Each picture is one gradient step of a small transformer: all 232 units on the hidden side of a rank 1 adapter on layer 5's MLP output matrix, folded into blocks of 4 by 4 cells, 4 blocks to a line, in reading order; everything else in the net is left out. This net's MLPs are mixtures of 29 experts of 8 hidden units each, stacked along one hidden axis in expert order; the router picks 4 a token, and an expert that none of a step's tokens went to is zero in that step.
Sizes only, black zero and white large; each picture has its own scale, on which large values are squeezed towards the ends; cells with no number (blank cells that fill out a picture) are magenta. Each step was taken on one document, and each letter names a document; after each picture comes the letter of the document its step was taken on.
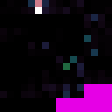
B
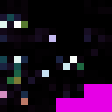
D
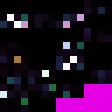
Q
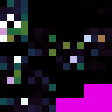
D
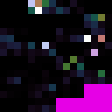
B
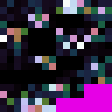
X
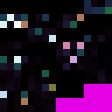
Q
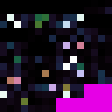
Q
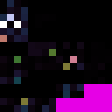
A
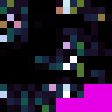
X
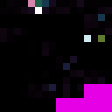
B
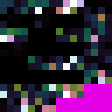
X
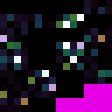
Q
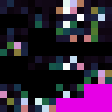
X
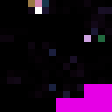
B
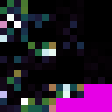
A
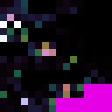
A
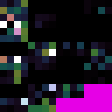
A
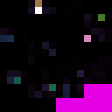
B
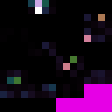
B
